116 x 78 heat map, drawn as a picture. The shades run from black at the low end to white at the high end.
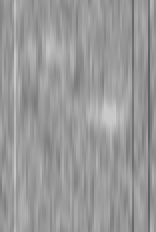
Two bumps rise from the field. On average the colour sits 60% of the way up the scale. A few values lie far out on both sides of the bulk. The grain runs up and down. Columns 8, 67 and 75 differ from the columns beside them.
